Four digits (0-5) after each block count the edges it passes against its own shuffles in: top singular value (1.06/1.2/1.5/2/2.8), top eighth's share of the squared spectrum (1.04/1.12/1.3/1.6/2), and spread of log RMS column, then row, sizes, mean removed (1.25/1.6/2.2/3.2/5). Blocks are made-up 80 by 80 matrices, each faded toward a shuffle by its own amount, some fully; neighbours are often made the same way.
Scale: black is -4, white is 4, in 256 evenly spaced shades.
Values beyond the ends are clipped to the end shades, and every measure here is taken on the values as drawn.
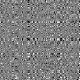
5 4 3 3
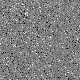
0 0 0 0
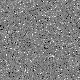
1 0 0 0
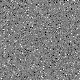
1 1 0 0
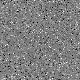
2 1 0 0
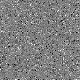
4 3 1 1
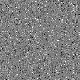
3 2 1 1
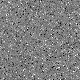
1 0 0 0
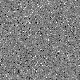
3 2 0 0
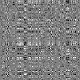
5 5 3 3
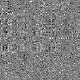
4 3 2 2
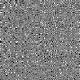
4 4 2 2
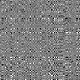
5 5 3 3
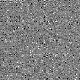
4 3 1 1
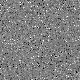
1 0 0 0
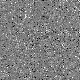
3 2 0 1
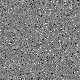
0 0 0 0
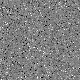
0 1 0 0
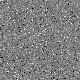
0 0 0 0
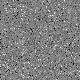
2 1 0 0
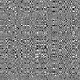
5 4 3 3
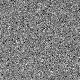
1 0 0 0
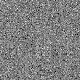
2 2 0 0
